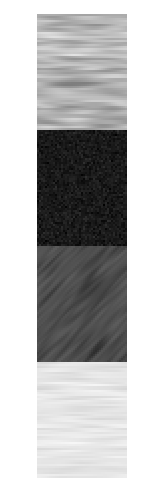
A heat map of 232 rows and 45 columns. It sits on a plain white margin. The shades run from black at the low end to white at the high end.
The table splits into 4 rows of 1 panel. Panel 1,1: high, streaked across. Panel 2,1: very low, fine-grained, faint in contrast. Panel 3,1: low, slanting up to the right, faint in contrast. Panel 4,1: very high, streaked across, faint in contrast.
